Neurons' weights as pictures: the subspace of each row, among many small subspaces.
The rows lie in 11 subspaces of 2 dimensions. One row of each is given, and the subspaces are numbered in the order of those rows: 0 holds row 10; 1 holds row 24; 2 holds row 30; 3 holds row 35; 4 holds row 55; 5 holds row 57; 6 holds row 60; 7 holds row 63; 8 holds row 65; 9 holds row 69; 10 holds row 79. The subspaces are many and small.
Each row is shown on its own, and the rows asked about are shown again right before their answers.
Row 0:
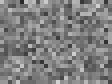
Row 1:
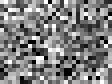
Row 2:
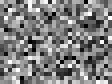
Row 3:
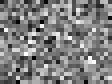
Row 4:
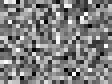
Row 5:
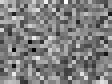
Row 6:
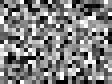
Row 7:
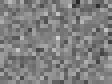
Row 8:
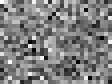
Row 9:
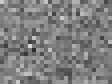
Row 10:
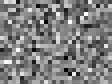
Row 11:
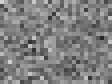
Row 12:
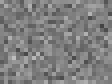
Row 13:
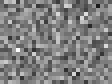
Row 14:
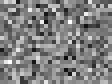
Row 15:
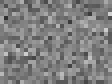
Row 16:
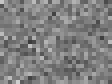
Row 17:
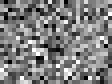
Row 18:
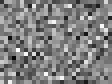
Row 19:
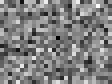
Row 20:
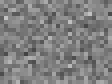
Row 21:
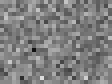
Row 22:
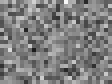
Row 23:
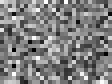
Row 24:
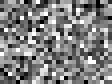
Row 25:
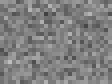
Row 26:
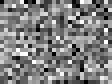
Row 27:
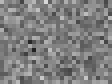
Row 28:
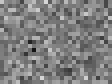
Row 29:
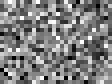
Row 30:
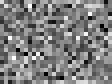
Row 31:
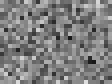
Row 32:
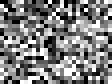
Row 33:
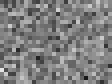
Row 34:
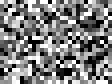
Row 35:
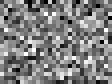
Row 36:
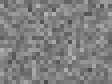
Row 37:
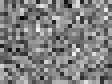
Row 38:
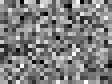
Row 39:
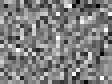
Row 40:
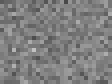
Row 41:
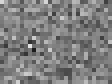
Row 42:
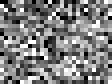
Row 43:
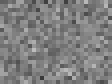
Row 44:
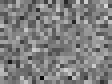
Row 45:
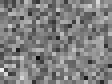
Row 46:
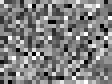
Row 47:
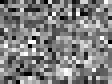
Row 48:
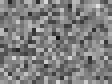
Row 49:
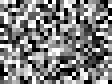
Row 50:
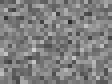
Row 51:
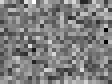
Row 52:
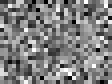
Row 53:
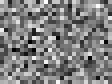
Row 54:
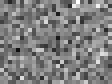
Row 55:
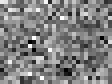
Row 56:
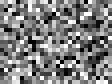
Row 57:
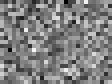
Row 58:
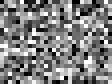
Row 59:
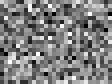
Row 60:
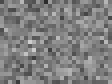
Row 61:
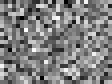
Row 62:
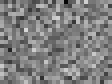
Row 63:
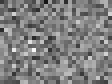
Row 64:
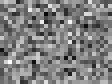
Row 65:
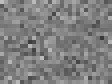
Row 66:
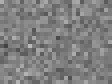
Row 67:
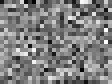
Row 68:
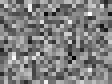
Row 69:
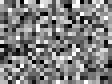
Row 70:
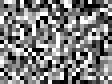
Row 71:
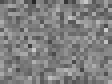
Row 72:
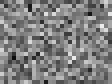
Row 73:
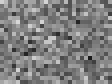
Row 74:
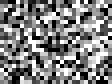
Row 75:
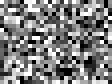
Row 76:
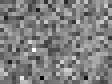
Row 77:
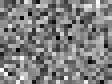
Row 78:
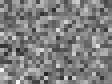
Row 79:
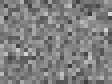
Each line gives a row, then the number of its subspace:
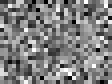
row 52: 9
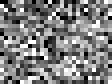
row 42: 8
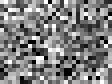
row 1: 4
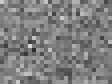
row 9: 4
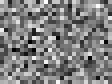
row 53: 7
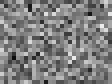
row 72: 2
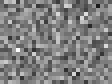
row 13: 0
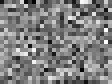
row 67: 5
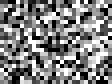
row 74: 3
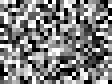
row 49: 9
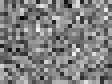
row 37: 5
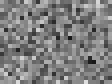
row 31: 1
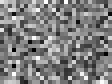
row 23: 7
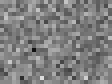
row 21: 6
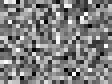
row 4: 0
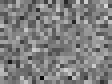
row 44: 9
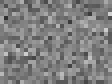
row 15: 10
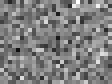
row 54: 3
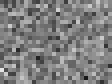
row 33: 1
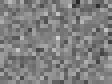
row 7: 3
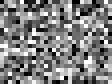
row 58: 6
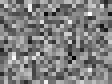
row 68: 2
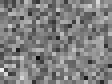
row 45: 1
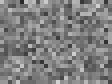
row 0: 9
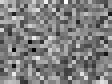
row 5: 7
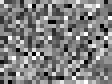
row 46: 2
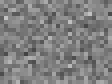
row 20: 10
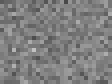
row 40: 7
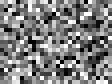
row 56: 3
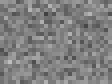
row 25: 0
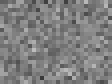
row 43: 9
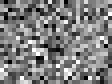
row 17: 4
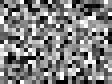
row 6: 10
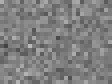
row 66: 4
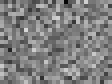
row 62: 5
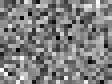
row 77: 1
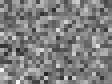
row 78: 8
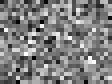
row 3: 1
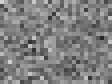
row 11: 8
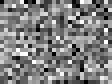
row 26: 5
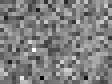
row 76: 6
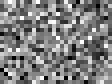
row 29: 7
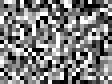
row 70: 10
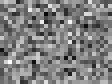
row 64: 0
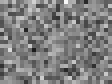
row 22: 5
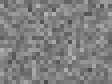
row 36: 2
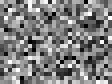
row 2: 3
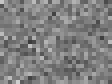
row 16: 8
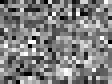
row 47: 4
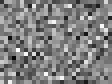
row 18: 2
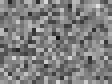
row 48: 7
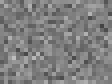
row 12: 2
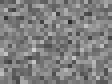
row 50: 10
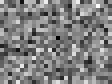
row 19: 6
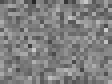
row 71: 5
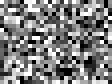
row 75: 6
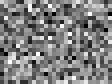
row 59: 0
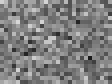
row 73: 1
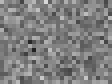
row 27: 6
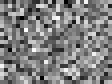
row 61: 5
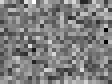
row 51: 5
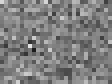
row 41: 4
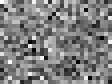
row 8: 8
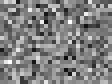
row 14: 0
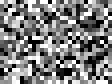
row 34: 3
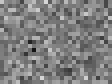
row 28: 6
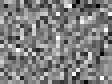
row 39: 10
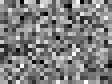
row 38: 9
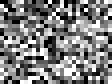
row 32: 8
